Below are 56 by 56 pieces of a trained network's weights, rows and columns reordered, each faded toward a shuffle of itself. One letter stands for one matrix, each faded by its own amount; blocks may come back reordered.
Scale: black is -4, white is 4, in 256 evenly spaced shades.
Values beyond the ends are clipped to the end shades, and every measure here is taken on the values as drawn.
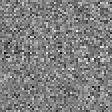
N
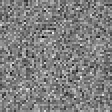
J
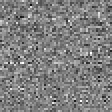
N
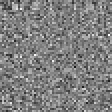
N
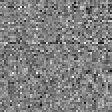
N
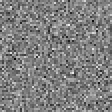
J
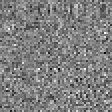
N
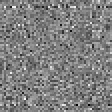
N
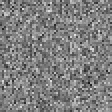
J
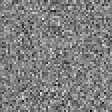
J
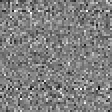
N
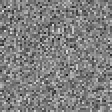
J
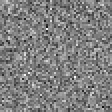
J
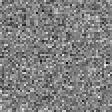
J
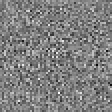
N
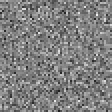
J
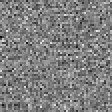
J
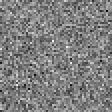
J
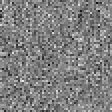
J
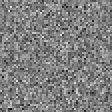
J
